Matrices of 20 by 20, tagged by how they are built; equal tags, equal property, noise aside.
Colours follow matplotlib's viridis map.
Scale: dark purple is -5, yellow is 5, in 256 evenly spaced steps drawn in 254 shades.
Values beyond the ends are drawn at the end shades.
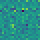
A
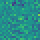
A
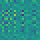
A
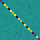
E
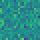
A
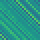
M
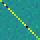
E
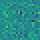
A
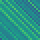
M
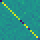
E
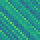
M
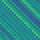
M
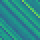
M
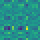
A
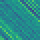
M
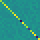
E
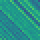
M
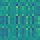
A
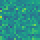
A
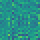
A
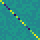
E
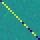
E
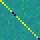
E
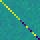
E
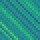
M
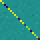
E
